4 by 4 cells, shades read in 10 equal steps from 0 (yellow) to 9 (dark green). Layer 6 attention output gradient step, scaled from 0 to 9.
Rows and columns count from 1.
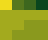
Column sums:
9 16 18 20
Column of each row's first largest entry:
4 1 3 2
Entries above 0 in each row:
3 4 4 4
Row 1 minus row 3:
-3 3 3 5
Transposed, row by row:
0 3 3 3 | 6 3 3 4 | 7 3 4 4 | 9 3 4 4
